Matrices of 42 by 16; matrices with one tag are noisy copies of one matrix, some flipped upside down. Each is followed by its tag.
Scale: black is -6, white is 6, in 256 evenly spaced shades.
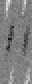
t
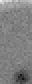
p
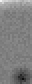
p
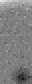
p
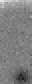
p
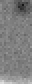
p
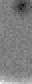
p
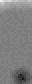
p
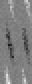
t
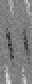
t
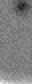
p
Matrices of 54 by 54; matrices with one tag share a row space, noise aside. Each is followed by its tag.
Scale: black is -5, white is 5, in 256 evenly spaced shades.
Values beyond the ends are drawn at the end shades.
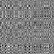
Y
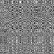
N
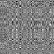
N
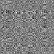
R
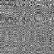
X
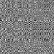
Y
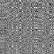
N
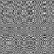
R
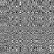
N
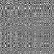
Y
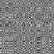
X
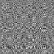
R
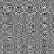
R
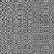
Y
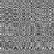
X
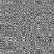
X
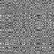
X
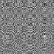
R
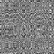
X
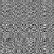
R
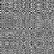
X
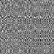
Y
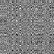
N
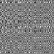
Y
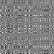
Y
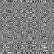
R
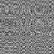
X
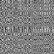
Y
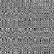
Y
